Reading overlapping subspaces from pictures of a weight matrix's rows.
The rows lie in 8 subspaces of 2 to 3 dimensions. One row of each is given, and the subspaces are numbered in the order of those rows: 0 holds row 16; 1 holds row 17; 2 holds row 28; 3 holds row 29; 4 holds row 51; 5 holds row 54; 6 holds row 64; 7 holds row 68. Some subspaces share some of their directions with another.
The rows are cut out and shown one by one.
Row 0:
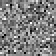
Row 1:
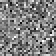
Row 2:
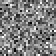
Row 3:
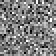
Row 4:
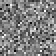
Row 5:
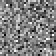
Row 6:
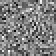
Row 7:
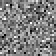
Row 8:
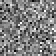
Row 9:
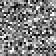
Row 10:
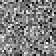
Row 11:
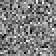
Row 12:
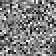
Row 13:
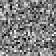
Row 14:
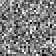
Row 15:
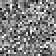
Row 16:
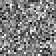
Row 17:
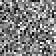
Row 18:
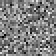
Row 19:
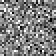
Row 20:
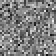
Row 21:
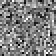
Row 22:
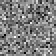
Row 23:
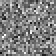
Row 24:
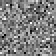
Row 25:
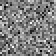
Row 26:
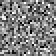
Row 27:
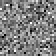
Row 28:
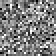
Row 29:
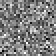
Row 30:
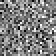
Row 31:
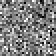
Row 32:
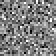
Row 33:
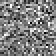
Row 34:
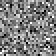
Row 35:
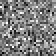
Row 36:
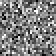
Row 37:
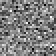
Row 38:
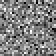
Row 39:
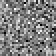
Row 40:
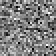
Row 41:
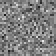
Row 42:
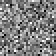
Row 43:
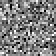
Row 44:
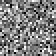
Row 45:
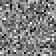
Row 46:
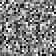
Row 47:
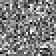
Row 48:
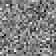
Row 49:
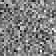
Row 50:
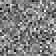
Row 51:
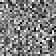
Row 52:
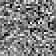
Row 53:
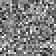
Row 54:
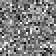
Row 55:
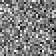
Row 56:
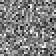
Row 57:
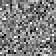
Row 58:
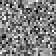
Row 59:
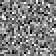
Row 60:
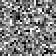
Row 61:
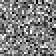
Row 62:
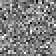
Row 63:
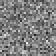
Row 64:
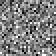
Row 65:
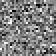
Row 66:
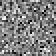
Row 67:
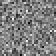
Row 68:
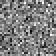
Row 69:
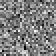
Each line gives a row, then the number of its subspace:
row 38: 4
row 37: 5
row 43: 2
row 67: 1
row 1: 4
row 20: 7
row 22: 7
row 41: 3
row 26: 1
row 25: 2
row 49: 4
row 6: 3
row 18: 3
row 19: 7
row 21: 7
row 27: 6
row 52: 5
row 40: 5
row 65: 5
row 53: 5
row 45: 3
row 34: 3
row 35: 2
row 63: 3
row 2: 1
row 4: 7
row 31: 7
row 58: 6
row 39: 0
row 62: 0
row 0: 2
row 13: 2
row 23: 6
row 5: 0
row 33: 5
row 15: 2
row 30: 4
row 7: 6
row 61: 4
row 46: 6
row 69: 3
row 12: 0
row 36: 6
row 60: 5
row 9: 3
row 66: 1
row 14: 6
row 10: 1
